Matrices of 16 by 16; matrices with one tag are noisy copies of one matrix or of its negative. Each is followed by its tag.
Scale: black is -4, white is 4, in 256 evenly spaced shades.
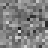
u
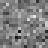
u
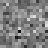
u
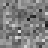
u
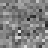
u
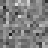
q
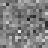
u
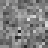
u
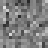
q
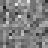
q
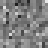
q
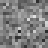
u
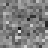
u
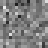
q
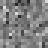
q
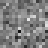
u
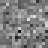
u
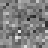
u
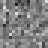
q
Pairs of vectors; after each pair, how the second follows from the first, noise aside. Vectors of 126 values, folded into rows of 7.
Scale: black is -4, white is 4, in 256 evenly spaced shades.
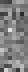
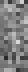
reversed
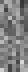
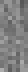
shrunk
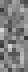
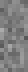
shrunk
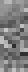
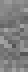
shrunk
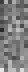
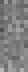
shrunk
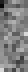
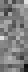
reversed
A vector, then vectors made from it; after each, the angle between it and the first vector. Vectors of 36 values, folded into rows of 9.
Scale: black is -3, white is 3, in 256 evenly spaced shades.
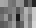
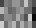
partly opposed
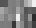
nearly opposite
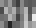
partly aligned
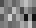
partly opposed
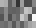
partly aligned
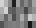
orthogonal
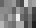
nearly opposite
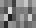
orthogonal
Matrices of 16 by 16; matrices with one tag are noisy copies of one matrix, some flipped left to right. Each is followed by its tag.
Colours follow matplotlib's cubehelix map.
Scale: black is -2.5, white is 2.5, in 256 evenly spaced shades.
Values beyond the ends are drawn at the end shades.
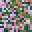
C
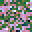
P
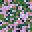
P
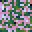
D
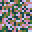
C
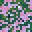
P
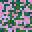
D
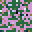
D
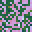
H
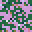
P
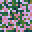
D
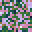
C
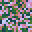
C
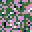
H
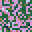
H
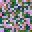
C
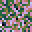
H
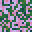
H
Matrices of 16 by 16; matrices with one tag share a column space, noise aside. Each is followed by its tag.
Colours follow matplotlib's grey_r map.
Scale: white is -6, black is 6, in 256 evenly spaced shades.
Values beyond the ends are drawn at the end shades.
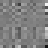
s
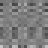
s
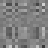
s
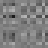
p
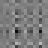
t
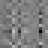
t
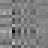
t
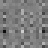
t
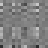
s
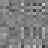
s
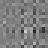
t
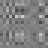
p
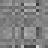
s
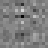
p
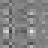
t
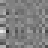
t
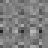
t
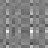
t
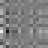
t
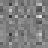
p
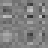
p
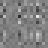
p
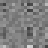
s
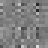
s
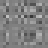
p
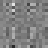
s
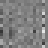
t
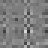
t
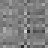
t
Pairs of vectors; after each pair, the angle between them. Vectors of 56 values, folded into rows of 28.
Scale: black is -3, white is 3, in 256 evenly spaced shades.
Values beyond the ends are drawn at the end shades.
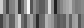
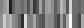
orthogonal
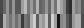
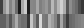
partly aligned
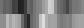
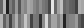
orthogonal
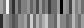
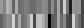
partly aligned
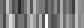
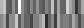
partly opposed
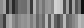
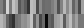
partly opposed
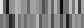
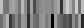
partly aligned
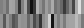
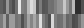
nearly opposite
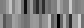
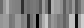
orthogonal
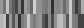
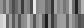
nearly parallel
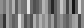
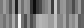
partly aligned
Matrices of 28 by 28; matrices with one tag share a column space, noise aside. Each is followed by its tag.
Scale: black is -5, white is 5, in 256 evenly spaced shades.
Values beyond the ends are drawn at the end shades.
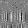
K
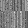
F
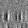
K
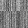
F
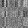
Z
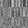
Z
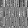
Z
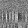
K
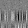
K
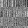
Z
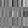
Z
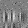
K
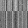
F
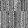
F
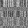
Z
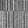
F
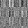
Z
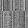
F
